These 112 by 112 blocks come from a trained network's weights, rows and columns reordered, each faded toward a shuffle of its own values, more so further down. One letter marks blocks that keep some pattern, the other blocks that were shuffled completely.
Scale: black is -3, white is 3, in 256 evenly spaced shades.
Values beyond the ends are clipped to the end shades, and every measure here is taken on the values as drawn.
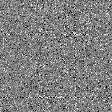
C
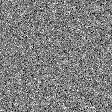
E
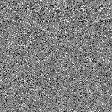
C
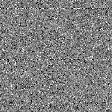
C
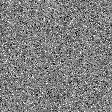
E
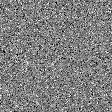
E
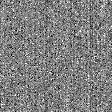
C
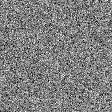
E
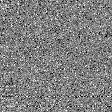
C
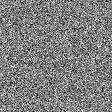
E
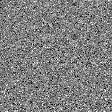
C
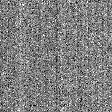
C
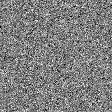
E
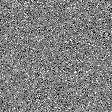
E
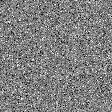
E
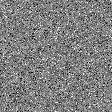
E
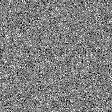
C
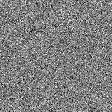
C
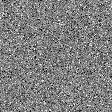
E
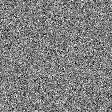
E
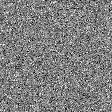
E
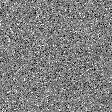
E
